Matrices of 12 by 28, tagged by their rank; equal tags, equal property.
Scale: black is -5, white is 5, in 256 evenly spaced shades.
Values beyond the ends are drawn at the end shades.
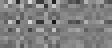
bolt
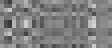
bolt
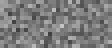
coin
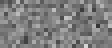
coin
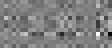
bolt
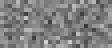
coin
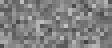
coin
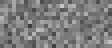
coin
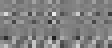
bolt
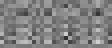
bolt
